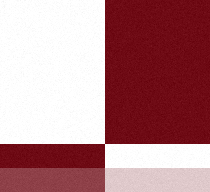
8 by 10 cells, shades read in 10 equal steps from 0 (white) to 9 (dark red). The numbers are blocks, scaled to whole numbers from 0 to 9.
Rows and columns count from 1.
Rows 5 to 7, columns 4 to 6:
0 0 9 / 0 0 9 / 9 9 0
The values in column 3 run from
0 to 9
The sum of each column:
16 16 16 16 16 56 56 56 56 56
